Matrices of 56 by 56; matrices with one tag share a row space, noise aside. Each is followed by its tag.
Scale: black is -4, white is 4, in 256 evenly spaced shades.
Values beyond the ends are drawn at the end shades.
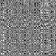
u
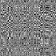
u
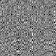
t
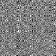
t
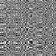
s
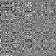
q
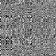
q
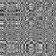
s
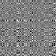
t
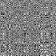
u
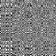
q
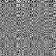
t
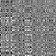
q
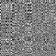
q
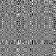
t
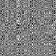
t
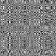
u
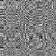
s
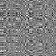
s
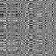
s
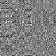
q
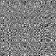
u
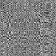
u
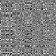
q
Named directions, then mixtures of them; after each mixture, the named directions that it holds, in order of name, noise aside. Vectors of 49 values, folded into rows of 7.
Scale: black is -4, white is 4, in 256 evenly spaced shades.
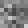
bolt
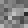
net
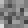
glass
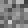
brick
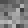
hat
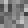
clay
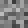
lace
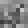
hat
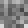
bolt, clay, glass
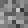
bolt, hat, lace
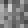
clay, lace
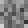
bolt, glass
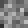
glass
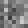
clay, net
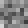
glass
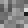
clay, net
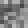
clay, lace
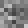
bolt
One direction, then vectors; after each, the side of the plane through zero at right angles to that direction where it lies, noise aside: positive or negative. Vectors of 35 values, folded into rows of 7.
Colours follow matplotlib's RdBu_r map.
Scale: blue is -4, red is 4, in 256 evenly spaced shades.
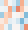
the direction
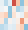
negative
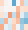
positive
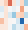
positive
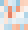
positive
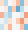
negative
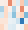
positive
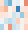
negative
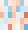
negative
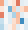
negative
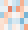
positive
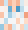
negative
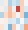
positive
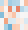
positive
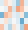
positive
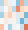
positive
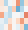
negative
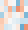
positive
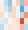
negative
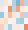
positive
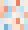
negative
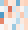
positive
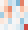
positive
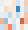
negative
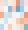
negative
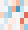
negative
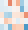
negative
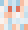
positive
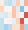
negative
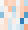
positive
